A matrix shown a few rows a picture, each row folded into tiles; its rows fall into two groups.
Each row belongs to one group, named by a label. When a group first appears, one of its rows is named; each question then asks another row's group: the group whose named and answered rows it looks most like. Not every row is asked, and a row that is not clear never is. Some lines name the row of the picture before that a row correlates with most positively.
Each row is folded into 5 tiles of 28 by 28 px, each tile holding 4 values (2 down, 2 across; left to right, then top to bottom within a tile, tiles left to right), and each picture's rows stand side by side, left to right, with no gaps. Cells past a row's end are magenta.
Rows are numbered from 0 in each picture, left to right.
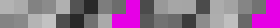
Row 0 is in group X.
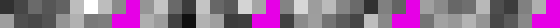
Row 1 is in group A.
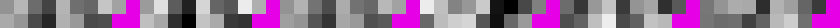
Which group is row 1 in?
A
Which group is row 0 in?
A
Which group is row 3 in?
X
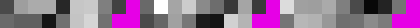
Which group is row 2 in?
X
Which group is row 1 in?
X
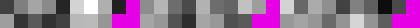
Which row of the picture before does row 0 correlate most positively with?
0
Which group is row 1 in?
A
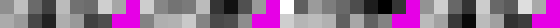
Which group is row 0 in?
A
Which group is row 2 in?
X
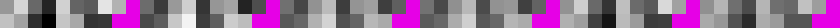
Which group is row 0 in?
A
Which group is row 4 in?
A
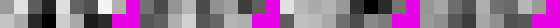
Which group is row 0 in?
A
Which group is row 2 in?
X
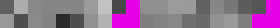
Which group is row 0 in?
X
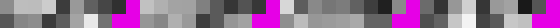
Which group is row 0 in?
X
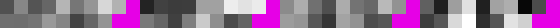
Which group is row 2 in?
A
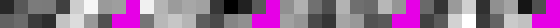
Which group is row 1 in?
X
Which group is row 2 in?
A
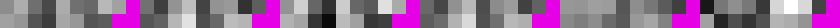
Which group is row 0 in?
A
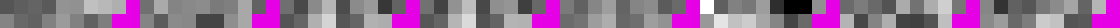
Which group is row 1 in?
X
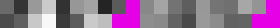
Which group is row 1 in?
A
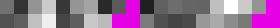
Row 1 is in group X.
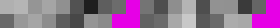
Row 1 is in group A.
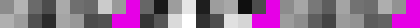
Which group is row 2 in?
A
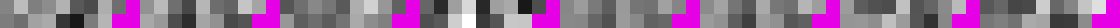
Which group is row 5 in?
A
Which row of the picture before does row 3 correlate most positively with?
1
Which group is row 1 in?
A
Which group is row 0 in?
X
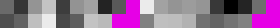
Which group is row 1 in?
X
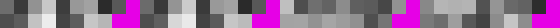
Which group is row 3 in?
X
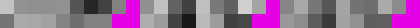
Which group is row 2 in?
A
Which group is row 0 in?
X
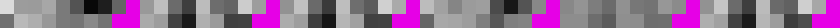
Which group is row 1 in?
A
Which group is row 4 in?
A
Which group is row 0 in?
X
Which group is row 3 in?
X
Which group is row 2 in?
A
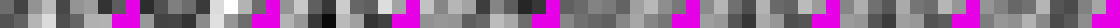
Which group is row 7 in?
X
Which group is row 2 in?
A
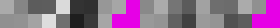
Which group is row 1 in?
A
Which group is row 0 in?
X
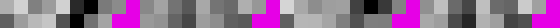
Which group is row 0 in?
X
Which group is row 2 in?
X
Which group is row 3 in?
A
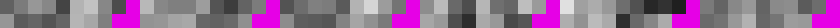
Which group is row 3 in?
A
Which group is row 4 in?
X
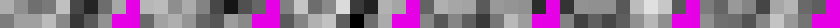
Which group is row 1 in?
X
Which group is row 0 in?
X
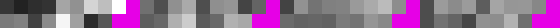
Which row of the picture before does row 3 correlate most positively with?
4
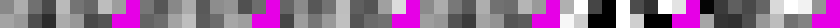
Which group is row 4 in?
A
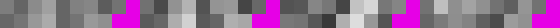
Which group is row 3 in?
X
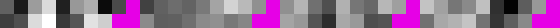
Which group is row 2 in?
A
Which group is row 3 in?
X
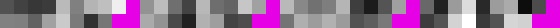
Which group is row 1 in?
A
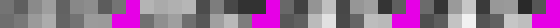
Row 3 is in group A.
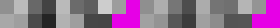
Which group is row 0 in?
A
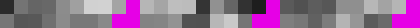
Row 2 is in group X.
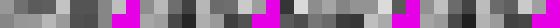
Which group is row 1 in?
A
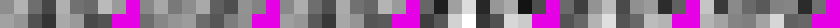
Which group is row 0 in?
A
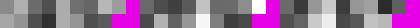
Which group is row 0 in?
A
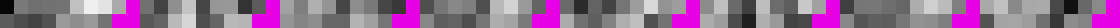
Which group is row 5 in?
A
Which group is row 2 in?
X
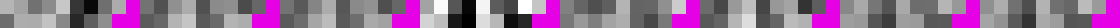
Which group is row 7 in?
A
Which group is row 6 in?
A
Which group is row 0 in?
X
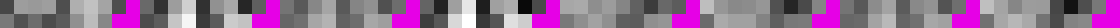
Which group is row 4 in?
X
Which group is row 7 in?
X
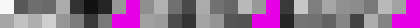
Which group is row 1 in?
A
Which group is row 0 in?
X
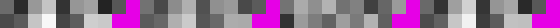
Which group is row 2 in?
X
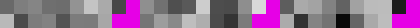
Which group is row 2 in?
X
